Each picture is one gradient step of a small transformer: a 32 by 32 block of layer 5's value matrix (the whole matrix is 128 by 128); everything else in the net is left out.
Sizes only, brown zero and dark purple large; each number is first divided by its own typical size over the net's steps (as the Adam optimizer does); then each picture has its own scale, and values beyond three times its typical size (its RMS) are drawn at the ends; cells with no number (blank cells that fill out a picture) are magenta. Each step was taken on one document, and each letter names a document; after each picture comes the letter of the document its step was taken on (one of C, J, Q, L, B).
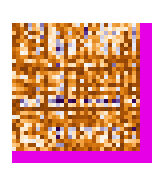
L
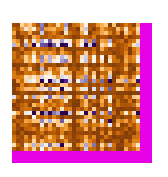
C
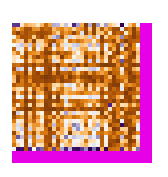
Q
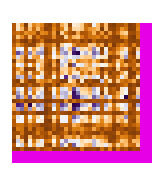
Q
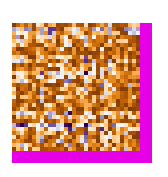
L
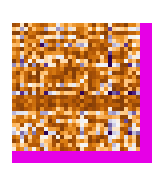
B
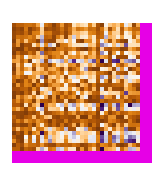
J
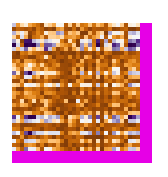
B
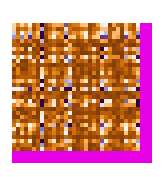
C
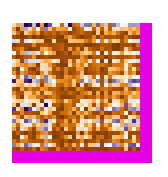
B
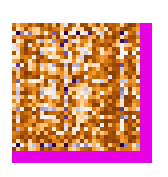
Q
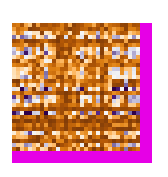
B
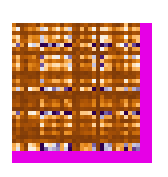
C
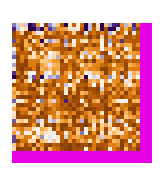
J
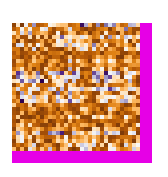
L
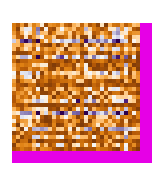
L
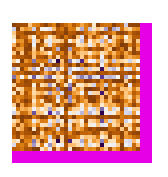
J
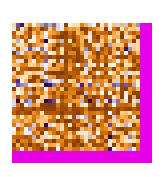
B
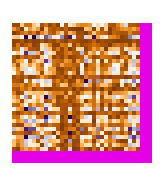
B
